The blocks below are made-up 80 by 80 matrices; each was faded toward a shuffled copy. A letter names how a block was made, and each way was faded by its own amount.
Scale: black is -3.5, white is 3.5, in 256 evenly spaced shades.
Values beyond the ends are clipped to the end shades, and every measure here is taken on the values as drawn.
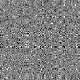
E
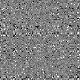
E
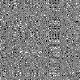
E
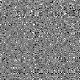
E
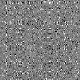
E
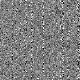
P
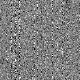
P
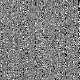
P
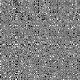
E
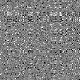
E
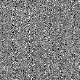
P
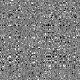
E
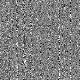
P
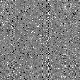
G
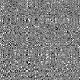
E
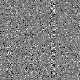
G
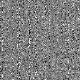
P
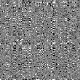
E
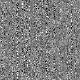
P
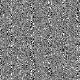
P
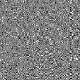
E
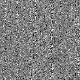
P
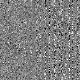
P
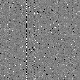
G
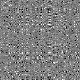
E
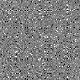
E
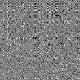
E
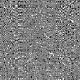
E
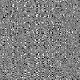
E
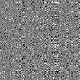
E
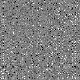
G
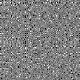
E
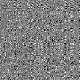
E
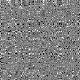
E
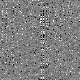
G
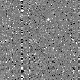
G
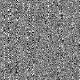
P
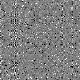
G
